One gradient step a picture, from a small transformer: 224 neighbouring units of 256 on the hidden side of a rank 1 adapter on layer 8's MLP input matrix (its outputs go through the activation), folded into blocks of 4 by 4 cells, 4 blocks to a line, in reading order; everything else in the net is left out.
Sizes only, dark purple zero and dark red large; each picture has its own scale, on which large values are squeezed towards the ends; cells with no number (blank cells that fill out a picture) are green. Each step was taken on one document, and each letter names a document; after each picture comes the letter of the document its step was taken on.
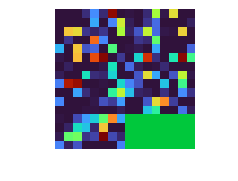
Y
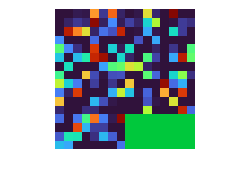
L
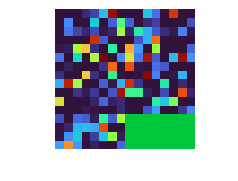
Y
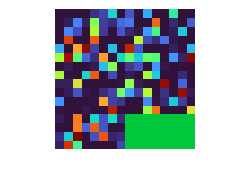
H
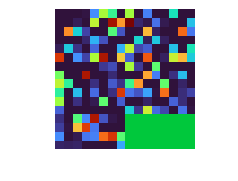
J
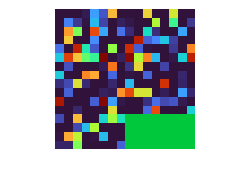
H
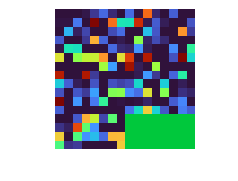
J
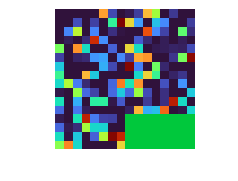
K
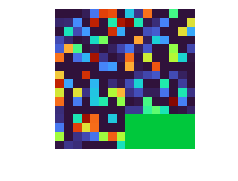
J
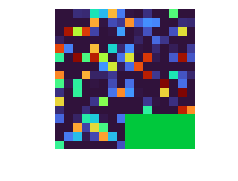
L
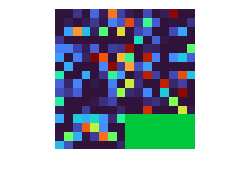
L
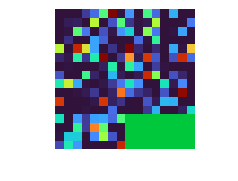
Y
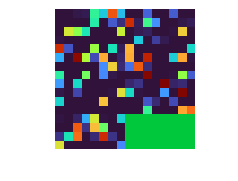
L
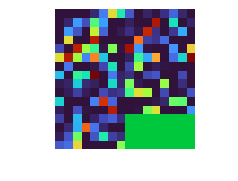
H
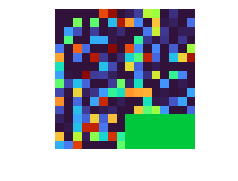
K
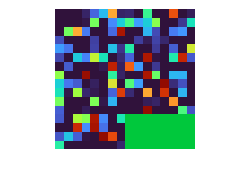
L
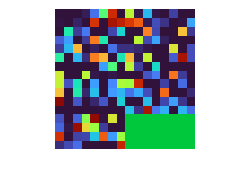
J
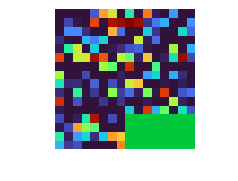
J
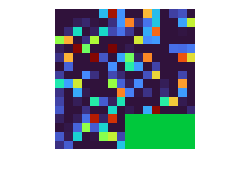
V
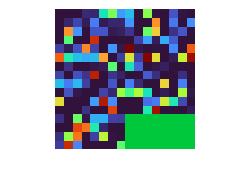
H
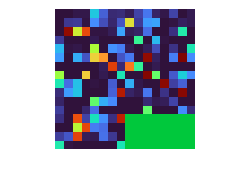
L
